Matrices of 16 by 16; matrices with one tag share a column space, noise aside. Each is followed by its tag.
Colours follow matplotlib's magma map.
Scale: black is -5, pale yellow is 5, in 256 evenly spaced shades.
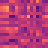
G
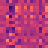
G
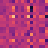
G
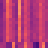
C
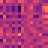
G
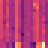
C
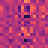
G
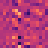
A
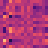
G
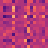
G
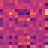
A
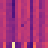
C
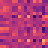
G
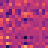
A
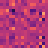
A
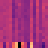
C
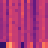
C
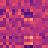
A
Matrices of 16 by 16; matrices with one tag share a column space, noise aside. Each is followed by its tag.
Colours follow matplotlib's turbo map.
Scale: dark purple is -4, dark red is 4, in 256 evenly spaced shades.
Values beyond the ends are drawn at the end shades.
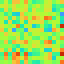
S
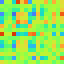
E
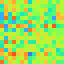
S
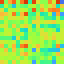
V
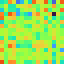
V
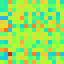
S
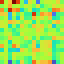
V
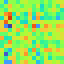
S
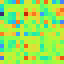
E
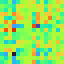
S
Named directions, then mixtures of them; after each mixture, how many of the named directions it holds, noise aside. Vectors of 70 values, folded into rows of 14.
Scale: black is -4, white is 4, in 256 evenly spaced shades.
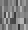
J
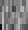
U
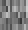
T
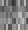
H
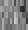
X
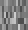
one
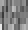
one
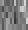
one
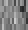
one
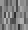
one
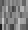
one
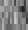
one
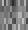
one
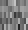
three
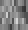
two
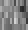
one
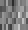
three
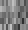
three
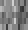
three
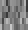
three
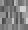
two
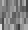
three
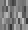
three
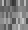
one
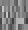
three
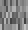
three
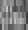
three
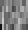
one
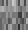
one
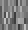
one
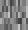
three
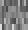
three
